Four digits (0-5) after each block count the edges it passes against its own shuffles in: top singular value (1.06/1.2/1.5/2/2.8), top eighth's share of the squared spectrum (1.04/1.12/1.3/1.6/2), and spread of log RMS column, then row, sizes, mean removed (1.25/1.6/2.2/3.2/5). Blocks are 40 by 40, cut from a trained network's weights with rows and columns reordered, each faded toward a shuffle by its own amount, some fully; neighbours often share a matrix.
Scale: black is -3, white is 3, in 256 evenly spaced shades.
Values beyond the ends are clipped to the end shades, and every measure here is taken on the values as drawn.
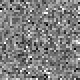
2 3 1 1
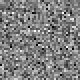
0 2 0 0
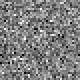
0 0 0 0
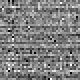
3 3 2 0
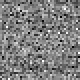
1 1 0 0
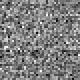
1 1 0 0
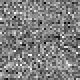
1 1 0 0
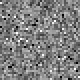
0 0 0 0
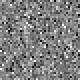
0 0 0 0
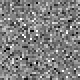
0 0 0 1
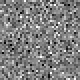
1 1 0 0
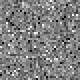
0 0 0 0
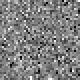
1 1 0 0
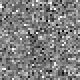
1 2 0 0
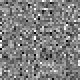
3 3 2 0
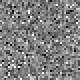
2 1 0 0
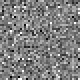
2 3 1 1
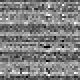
4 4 1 2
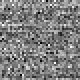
2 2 0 0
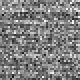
3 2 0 0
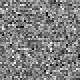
1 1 0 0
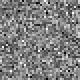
0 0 0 0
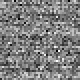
2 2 0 0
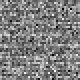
2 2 0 0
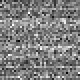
3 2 0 1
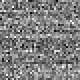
2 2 0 0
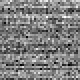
4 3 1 2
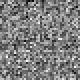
1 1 0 0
